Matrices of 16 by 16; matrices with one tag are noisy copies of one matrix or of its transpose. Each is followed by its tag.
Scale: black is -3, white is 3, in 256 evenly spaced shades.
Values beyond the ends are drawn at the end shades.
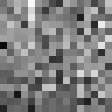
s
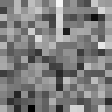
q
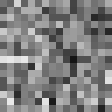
q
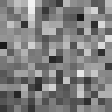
s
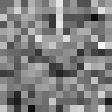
q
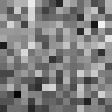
s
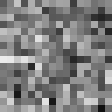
q
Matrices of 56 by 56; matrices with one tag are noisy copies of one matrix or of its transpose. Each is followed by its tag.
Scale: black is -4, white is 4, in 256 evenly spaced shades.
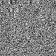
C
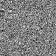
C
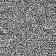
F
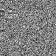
C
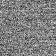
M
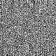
F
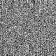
F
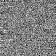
F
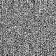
F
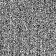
M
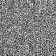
F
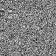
C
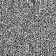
F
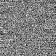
F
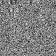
C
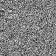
C
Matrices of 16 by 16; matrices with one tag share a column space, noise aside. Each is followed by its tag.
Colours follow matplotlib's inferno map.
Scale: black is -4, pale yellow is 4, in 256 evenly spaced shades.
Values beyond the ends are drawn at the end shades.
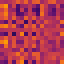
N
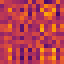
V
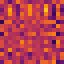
N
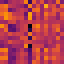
V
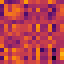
V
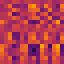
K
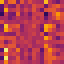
V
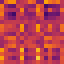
V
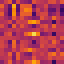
N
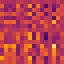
K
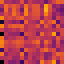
N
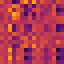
V
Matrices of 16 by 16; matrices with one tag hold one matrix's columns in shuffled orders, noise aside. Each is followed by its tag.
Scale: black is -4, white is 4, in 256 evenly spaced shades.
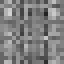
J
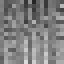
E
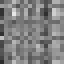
J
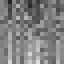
E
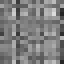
J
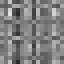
J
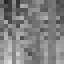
E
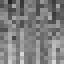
E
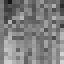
E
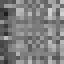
J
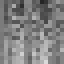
E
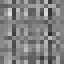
J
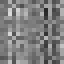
J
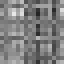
J
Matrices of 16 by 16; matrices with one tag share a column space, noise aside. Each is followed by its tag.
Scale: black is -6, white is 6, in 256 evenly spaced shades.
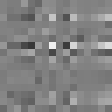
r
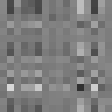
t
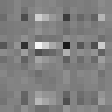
r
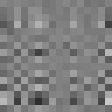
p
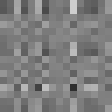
t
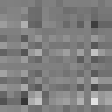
p
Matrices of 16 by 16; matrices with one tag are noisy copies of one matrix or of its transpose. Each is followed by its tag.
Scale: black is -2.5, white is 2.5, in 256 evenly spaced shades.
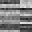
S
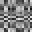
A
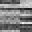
S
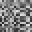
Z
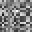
Z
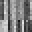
S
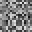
Z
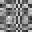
A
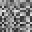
Z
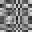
A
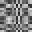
A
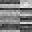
S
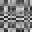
A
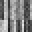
S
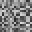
Z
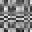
A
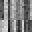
S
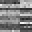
S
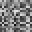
Z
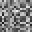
Z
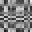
A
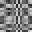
A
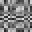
A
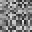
Z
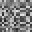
Z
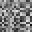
Z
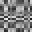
A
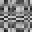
A
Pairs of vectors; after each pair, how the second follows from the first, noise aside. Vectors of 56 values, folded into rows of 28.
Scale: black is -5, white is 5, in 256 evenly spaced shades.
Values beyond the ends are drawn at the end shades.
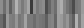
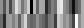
scaled up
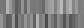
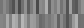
reversed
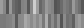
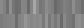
shrunk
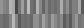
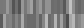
reversed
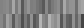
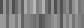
reversed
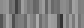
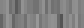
shrunk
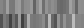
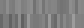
shrunk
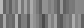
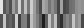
scaled up
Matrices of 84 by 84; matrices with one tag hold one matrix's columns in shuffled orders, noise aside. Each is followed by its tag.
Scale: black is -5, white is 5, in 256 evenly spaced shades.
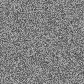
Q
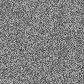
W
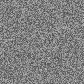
Q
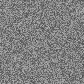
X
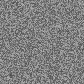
W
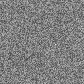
Q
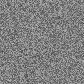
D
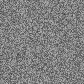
Q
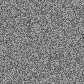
Q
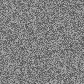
X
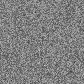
Q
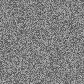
X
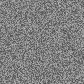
W
